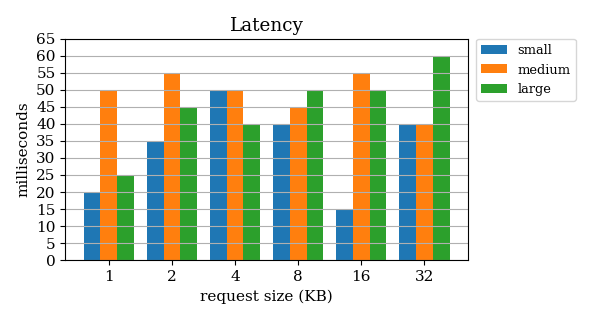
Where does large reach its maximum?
32
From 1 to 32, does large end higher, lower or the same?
higher
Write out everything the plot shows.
Title: Latency
x-axis: request size (KB), ticks 1 2 4 8 16 32
y-axis: milliseconds, ticks 0 5 10 15 20 25 30 35 40 45 50 55 60 65
Legend: small, medium, large
Values:
small: 20 35 50 40 15 40
medium: 50 55 50 45 55 40
large: 25 45 40 50 50 60
